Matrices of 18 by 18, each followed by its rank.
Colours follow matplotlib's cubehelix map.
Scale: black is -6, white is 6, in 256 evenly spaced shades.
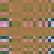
one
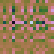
two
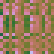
two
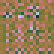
three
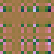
one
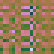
two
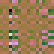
two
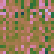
three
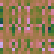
two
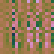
two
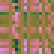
two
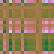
one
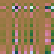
one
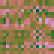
three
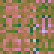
three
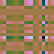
one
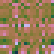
three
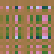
one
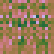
three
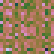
three
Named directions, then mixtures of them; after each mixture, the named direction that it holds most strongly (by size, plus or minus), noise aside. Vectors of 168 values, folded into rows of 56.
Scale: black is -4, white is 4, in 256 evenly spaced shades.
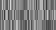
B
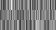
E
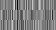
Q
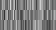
B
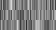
E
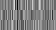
Q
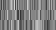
E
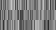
E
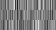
Q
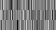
E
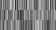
B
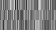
Q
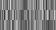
B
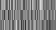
B
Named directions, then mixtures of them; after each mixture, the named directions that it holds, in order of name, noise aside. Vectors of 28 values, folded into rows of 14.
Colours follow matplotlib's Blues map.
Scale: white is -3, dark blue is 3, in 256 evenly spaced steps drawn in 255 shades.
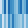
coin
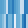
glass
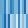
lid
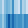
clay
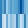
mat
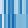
clay, coin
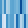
clay, mat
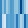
clay, mat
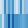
clay, coin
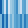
coin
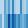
clay, coin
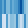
mat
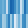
glass, lid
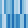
clay, mat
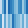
coin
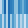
coin, lid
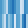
glass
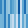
lid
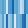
glass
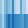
clay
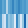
glass, mat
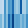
clay, coin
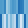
mat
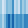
clay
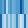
mat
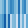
lid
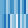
lid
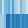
clay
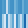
glass, mat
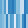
glass
